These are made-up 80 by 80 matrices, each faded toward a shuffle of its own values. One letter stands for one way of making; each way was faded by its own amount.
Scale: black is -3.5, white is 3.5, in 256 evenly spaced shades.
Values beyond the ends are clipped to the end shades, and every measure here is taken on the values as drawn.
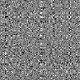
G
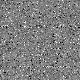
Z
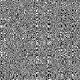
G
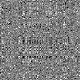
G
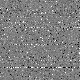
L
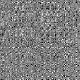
G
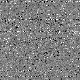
L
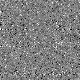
Z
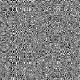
G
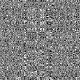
G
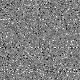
L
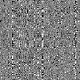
G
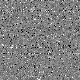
Z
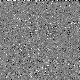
Z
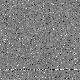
Z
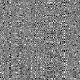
G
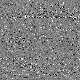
L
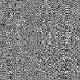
G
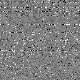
L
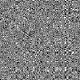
G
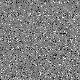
Z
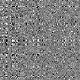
G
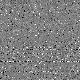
L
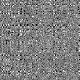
G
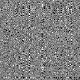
G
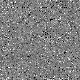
Z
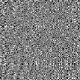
G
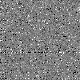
Z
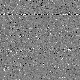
L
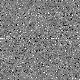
L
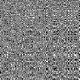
G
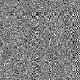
G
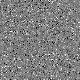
Z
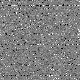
L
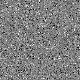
Z
